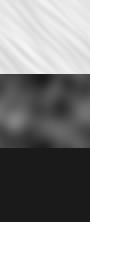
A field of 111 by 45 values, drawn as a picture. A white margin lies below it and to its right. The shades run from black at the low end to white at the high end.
The table splits into 3 rows of 1 panel. Panel 1,1: very high, slanting down to the right, faint in contrast. Panel 2,1: low, smooth. Panel 3,1: very low, flat.
